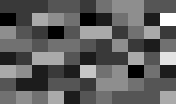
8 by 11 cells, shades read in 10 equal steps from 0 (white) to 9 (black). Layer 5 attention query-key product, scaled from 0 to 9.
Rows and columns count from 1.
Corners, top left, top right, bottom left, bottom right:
7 6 5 3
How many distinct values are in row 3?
6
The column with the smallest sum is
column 11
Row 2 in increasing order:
0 3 4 4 5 5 7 8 8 9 9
